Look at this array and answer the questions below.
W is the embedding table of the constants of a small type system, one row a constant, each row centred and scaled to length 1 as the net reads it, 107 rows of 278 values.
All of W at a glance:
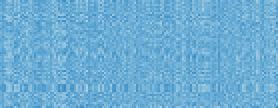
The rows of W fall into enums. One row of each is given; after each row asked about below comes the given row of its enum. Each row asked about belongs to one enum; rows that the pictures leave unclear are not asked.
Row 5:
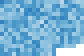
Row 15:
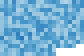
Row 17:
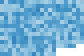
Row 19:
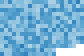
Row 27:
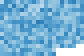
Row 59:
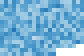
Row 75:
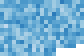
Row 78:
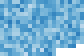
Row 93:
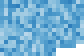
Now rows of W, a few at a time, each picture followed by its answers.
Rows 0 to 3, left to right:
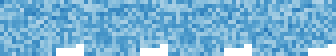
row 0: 5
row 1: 17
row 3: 59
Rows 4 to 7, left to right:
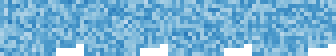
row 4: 93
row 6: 15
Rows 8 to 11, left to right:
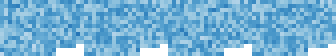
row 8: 93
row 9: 17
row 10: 59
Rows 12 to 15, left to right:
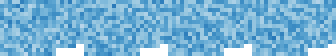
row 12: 78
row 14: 15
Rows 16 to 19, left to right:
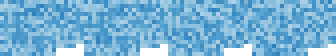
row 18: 15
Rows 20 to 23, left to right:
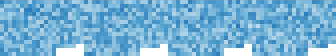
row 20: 5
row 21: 17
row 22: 78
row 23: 75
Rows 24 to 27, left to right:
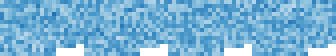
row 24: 75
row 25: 59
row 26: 17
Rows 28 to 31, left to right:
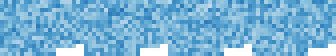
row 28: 59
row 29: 5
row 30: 27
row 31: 93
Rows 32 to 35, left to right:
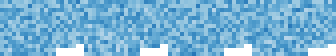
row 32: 19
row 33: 75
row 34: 19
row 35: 59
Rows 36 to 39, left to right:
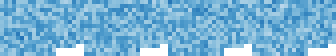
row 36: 15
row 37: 17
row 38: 5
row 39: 78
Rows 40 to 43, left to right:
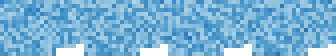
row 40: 5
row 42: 15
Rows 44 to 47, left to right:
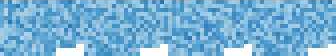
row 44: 93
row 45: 19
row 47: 19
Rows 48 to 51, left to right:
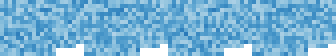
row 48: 15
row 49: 17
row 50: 59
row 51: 17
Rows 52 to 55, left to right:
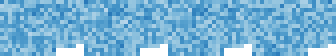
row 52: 17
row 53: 5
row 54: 5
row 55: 19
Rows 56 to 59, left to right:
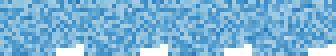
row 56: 19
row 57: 19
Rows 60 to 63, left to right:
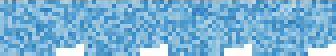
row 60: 15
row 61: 19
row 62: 5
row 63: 27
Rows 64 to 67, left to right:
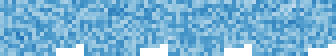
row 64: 15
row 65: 5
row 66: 17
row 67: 27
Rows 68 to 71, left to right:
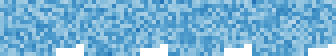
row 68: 15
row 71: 5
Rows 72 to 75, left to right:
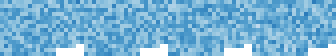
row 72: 19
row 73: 19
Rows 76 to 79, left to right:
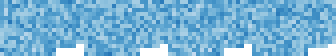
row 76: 93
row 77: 19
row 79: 5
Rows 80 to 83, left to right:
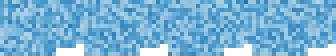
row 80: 93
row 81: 15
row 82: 19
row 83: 15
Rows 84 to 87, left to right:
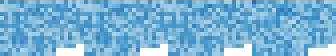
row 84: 17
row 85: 17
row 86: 17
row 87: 5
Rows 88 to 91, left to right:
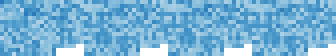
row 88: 5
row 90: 17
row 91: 17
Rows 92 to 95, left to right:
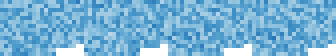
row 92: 19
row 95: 15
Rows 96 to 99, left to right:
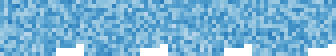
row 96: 93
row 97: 19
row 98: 75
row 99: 15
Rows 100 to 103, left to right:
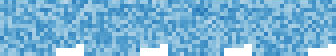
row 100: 15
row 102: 5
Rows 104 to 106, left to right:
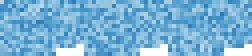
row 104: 27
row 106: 75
